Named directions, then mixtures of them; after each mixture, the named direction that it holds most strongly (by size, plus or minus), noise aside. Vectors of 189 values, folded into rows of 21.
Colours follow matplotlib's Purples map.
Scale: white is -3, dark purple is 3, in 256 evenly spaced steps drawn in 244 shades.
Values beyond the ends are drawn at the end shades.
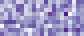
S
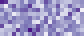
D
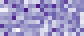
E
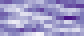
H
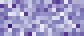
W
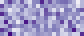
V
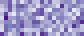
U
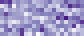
H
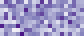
S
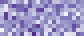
D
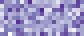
U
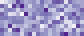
W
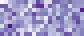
D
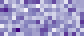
E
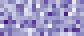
S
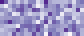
D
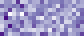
U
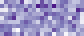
E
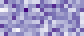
E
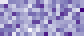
D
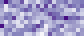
E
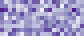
U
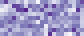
E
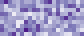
D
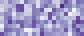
S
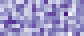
S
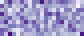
V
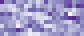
H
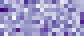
E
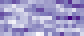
H
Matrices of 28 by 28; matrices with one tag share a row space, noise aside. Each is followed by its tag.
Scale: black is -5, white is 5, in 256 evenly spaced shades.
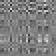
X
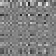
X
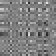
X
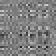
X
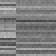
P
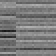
P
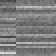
P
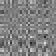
X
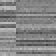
P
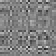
X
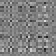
X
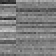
P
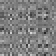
X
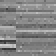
P
